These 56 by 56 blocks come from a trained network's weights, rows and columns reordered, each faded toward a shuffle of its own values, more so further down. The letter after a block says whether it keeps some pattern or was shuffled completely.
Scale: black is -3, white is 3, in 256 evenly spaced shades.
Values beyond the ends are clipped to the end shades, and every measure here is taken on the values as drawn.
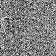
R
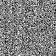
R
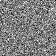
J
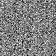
R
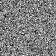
J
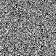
R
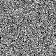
J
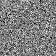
J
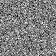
J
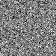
J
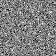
J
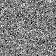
J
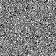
R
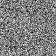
R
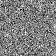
J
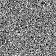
J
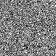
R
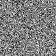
J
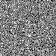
R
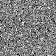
J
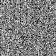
R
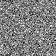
J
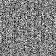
R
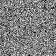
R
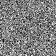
J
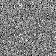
R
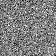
J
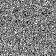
J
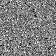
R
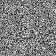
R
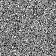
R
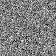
J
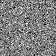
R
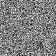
J
